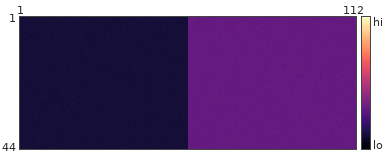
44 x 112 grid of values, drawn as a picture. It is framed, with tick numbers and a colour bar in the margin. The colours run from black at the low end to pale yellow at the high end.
It is made of 1 by 2 panels. Panel 1,1: very low, flat. Panel 1,2: low, flat.
